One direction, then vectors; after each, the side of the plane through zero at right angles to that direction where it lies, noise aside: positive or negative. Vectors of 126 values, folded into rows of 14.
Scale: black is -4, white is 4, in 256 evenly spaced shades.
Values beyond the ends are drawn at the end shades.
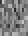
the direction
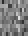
negative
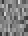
negative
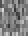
positive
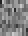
positive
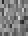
negative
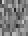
positive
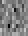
positive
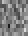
positive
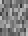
negative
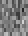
positive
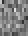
negative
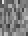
positive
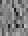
positive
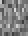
negative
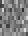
positive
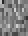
negative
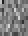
negative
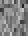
negative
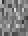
negative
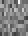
negative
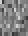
negative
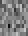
positive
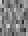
negative
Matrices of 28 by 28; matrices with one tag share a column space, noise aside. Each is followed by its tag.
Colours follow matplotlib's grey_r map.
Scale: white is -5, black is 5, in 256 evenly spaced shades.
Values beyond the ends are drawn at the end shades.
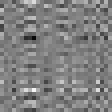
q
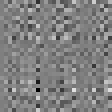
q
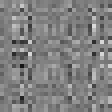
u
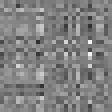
u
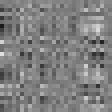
u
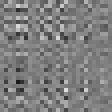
q
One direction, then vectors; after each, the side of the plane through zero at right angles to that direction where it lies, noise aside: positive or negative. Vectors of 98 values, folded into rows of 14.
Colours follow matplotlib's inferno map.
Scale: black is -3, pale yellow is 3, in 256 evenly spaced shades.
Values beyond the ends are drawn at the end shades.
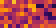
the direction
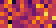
negative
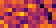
positive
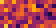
positive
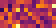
negative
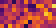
negative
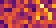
negative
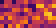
negative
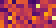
negative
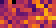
negative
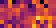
negative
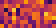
negative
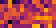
negative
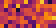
negative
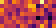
positive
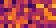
negative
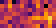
negative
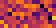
positive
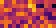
positive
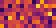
negative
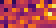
negative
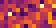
negative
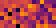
positive
